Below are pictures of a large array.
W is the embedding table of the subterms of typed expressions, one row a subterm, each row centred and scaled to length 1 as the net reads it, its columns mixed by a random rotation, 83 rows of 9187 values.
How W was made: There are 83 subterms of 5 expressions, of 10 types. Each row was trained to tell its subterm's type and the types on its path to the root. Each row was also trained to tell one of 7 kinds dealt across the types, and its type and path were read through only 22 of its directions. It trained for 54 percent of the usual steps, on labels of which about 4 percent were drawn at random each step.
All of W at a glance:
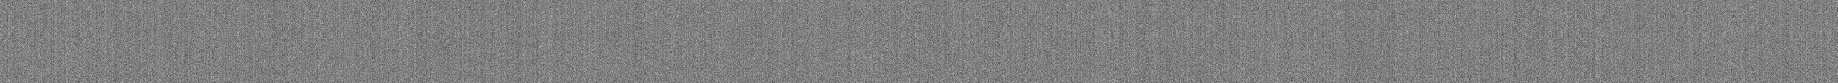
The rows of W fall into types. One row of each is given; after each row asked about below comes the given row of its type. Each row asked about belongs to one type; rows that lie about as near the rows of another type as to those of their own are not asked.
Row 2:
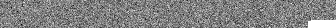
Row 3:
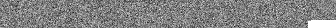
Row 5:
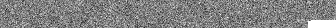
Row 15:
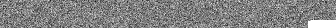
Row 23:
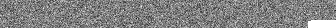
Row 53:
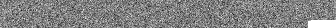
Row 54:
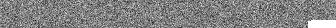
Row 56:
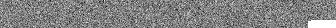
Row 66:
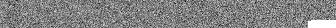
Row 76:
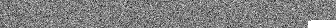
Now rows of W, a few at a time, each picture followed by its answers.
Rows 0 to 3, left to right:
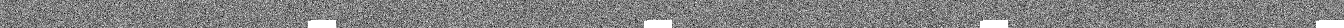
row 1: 15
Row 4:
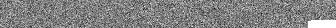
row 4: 23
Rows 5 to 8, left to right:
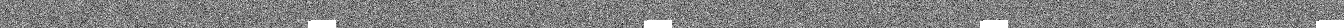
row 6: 54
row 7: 3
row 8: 54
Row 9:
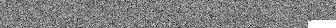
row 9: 3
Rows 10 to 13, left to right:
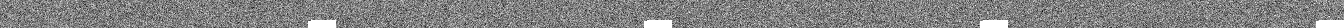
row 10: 2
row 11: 15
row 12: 15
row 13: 76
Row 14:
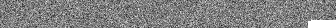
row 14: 2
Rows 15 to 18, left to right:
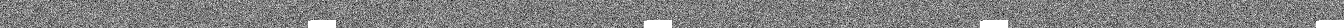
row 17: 5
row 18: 15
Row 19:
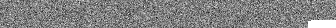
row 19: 5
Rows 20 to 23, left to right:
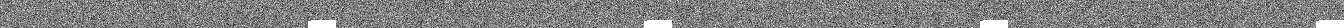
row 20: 56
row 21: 5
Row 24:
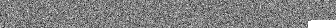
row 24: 53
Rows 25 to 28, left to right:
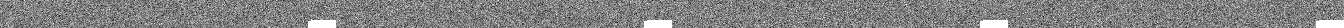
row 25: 2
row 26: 23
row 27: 54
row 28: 15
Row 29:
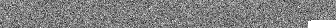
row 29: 54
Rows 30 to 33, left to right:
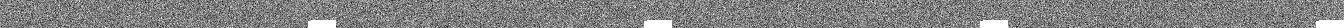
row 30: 53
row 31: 76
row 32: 2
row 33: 53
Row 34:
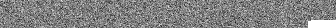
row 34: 2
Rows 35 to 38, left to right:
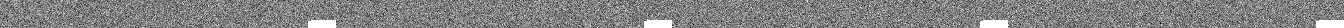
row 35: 2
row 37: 2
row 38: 54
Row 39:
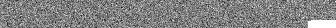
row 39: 53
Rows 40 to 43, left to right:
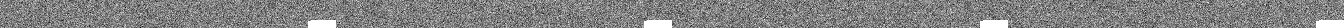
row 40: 15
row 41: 23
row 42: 3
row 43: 54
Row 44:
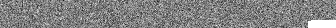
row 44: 56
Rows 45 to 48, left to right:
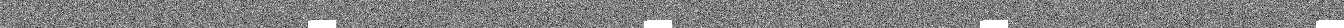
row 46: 3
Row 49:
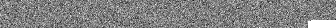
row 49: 54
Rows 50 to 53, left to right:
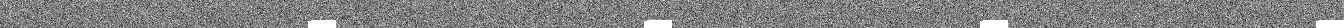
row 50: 54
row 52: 23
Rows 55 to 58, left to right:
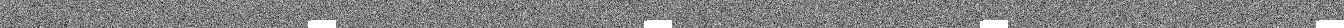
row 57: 66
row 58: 66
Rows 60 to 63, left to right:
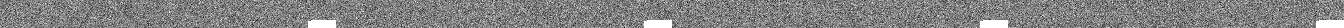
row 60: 5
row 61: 23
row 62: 76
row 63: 56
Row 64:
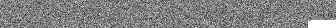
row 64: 23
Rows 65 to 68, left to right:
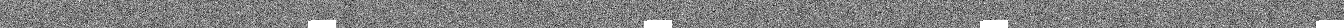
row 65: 5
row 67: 5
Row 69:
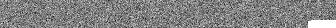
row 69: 23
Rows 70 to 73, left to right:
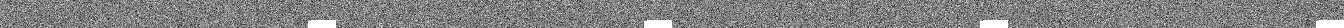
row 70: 15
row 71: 54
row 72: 15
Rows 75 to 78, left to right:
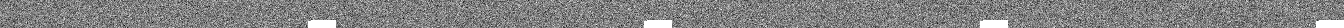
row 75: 66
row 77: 15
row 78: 3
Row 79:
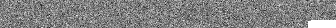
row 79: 23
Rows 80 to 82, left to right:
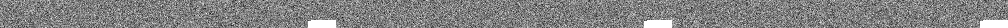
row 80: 2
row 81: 53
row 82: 23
